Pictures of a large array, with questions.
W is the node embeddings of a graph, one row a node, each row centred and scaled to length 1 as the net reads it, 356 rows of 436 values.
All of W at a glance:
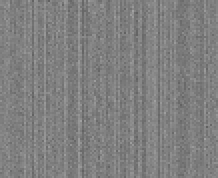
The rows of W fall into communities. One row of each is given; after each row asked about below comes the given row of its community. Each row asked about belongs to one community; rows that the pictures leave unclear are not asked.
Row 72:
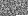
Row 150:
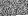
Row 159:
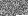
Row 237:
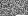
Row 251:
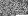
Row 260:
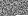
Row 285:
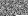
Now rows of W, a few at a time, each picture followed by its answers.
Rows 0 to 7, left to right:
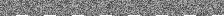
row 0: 150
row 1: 72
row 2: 285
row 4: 150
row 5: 285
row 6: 159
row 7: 251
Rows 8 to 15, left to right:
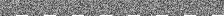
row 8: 159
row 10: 260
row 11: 251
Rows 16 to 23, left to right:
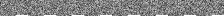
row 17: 285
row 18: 285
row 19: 159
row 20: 251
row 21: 237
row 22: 251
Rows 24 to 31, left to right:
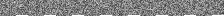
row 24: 237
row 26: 251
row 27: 237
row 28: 150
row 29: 237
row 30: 260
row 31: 251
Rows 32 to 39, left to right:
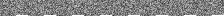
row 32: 237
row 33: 72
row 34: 237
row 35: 251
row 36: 260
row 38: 72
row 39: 159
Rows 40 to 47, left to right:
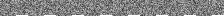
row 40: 159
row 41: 237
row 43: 159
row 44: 72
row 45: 260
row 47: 159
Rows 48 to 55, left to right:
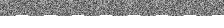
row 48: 251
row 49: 159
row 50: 72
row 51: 237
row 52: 150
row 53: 159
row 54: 285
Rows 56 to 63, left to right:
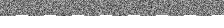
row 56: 251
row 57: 237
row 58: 251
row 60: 285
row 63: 285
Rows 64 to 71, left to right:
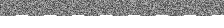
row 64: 159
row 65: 237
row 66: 159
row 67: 159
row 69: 237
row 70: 237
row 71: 285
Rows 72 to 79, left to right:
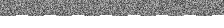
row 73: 260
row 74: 72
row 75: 72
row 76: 285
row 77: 159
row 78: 260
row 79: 251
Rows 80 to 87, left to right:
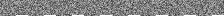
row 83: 251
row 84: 237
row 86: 150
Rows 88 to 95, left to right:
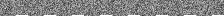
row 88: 150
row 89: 72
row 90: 72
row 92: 237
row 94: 72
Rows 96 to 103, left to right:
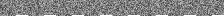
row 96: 237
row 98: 72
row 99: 159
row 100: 285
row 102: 251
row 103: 260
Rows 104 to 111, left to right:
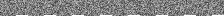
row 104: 72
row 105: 285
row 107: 251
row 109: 72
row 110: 237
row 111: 251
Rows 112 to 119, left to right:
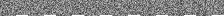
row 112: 260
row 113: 159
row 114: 251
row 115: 260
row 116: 159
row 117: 150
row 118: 72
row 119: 150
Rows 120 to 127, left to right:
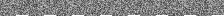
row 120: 159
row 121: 237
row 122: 237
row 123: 260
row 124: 251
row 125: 260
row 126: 237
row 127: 150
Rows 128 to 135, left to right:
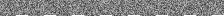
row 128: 72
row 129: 150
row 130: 150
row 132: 285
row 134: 159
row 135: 260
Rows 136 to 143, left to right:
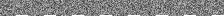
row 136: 237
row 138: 260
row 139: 150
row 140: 159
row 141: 237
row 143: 150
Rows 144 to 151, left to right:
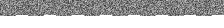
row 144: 285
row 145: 260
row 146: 285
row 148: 260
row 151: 72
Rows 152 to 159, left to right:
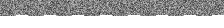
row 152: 237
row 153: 159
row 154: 72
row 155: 251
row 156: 159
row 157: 150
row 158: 251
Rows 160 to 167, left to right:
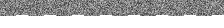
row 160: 159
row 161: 237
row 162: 237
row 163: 159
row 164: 72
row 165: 72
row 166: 159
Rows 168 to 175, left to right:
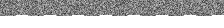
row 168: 260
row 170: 159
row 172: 260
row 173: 72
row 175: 285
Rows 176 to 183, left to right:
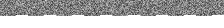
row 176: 72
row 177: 159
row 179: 72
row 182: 150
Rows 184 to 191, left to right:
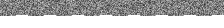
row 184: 251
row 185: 251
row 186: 150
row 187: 251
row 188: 159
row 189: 150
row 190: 251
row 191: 260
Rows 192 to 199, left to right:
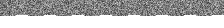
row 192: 237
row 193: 237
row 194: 285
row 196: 237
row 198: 72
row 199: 285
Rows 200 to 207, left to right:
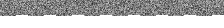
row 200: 72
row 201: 159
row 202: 251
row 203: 72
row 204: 260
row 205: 159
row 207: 237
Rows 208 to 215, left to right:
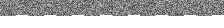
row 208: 150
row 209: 72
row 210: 260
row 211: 237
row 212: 159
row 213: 285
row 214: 150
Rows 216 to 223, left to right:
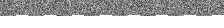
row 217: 260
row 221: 285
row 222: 251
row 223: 260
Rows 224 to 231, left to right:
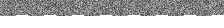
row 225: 150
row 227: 159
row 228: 150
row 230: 251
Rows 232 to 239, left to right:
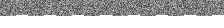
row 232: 159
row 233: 260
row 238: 159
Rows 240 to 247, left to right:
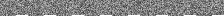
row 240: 150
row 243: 237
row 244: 159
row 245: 260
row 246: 285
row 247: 72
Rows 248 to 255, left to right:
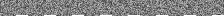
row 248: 260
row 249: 260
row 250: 260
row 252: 285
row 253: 72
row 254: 159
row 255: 150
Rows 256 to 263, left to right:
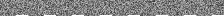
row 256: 159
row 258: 260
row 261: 251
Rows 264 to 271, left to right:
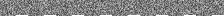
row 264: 260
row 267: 237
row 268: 260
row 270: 150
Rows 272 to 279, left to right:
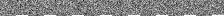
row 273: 237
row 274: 251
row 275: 251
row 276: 150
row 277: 251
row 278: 237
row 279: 251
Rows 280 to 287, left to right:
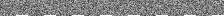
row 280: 159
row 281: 237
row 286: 251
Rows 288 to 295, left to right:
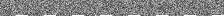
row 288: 237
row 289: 159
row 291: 251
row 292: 150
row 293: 159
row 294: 260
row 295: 150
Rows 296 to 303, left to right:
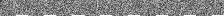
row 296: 237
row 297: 159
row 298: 285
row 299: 237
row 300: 150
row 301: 159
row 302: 251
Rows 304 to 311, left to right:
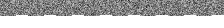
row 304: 159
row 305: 260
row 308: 260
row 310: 72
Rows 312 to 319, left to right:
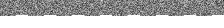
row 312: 251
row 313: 260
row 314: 260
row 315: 159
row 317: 72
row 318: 159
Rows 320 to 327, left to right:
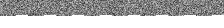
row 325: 260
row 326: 150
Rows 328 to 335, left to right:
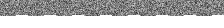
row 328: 159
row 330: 72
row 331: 237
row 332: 260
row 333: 72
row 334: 285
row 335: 237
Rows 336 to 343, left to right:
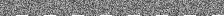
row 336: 72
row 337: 260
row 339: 237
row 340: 159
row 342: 150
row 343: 251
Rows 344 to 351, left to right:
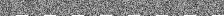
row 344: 150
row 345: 237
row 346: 285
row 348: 260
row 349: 285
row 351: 285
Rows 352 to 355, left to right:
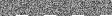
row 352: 260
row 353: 260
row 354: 72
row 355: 72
